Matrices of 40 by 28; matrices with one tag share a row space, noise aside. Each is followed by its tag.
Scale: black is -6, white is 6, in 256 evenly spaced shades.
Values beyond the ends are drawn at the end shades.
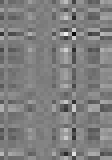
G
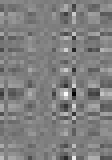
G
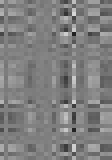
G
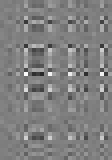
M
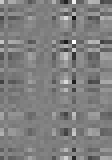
G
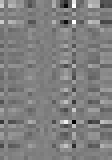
G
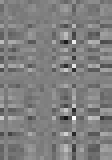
G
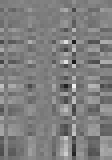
G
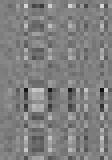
M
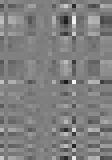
G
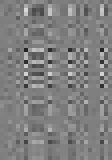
M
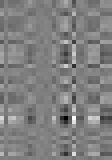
G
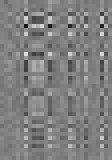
M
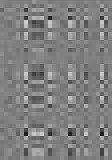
M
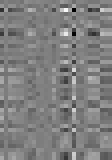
G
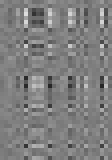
M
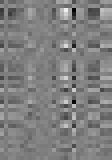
G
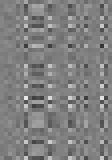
M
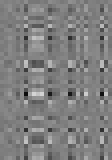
M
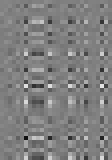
M
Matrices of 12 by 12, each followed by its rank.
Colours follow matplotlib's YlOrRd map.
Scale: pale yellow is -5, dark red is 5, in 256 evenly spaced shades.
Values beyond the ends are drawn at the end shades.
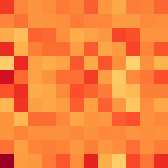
two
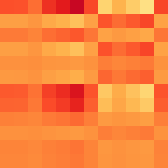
one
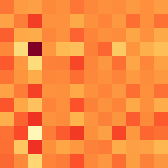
two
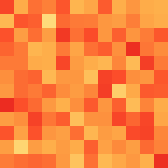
full rank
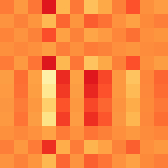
one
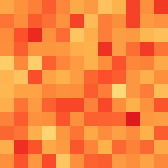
full rank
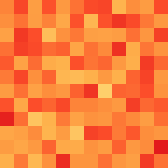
full rank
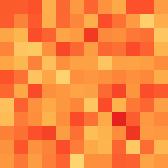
full rank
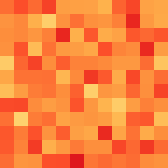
full rank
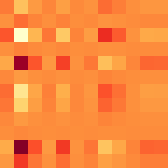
one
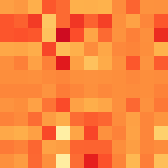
two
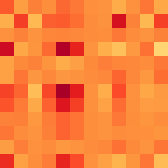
two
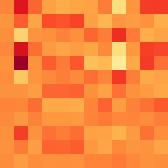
two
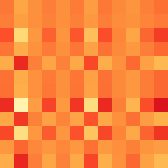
one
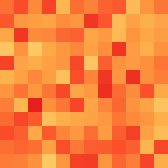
full rank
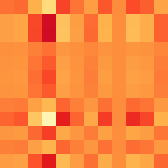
one
